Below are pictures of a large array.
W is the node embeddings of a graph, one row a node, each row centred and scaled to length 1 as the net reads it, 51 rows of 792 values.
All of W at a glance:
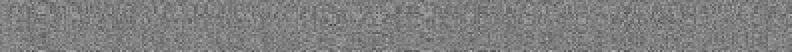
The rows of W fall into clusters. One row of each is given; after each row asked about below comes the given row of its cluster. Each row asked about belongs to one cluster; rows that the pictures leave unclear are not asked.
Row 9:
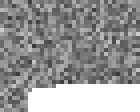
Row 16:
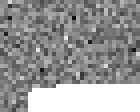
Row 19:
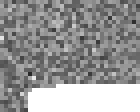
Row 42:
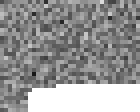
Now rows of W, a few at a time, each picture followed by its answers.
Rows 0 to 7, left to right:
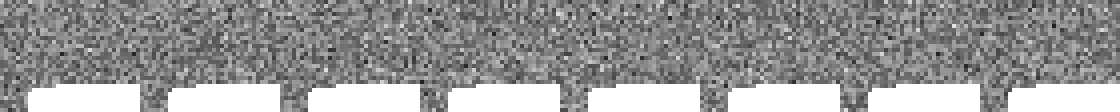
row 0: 19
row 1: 42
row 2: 42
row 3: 9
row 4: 42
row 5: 9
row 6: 16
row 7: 16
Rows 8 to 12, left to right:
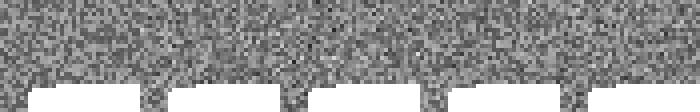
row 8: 16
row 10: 16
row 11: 9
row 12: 16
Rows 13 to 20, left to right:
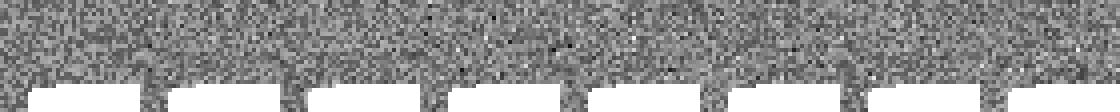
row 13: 16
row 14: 19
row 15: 19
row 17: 19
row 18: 9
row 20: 9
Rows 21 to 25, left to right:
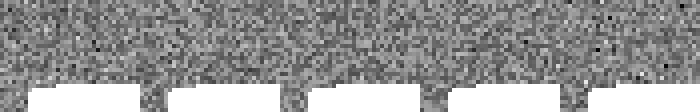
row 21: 9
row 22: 19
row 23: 9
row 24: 42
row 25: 16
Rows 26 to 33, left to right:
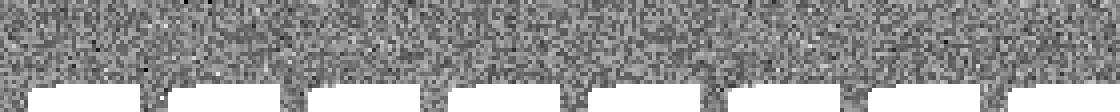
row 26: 9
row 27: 16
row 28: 19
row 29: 9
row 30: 16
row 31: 19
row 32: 42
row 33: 42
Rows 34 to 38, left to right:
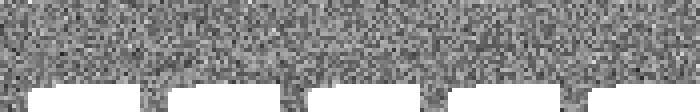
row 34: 19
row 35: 9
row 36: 19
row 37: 42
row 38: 42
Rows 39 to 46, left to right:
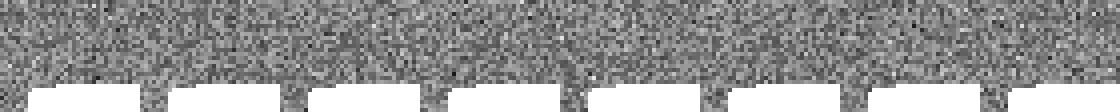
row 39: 9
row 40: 9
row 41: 42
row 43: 19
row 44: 42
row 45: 16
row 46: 9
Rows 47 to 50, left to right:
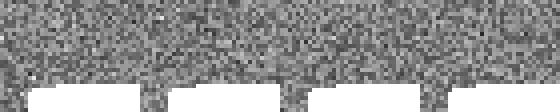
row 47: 19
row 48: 9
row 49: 42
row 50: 16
